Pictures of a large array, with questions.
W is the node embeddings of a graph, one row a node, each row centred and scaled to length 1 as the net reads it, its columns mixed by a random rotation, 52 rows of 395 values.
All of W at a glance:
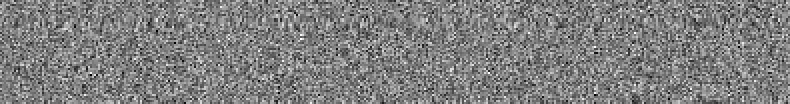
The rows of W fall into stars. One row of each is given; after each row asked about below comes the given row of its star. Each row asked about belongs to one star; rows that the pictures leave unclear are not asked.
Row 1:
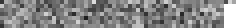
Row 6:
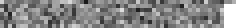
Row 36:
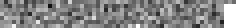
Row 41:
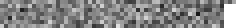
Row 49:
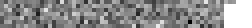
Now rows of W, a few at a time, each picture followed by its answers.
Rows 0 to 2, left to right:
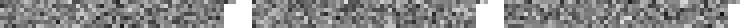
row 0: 6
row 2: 41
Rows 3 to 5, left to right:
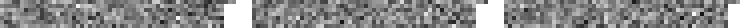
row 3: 6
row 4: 1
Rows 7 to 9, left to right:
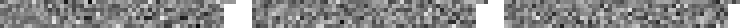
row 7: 1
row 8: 1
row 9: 41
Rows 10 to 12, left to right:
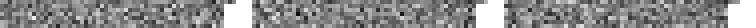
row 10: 41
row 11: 6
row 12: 6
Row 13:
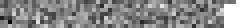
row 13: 6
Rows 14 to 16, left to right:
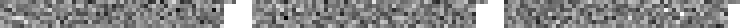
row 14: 36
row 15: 36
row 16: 1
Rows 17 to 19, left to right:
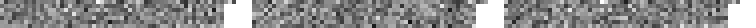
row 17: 36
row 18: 1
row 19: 6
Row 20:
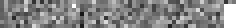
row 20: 49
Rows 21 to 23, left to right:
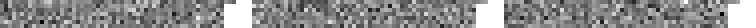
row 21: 41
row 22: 1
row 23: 49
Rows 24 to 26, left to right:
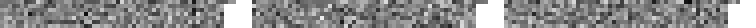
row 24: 36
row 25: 1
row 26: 36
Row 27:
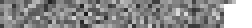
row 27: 1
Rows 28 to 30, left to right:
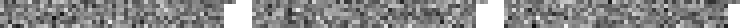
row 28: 6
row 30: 6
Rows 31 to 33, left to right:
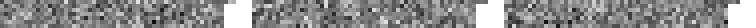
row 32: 49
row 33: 6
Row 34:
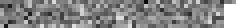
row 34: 6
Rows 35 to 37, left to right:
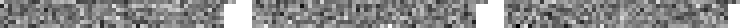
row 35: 6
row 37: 41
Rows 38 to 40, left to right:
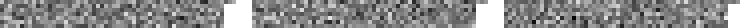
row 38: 1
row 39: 41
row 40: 49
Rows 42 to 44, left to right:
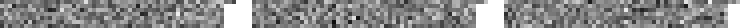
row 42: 1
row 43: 49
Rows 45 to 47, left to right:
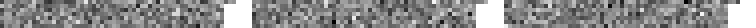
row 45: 1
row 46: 49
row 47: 36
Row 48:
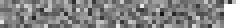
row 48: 41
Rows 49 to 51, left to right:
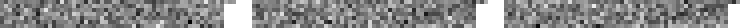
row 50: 41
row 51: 41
